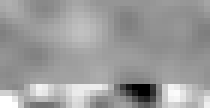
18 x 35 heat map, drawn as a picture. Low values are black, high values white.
Grain: blotchy. Ninth with the highest average: bottom left. Average level on the scale: 60%. Seam: horizontal, 80% of the way down, the top part calmer.
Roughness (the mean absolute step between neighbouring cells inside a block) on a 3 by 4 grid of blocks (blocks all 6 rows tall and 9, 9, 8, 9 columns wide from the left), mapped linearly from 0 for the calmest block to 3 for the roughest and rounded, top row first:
0 0 0 0 | 0 0 0 0 | 2 2 3 2
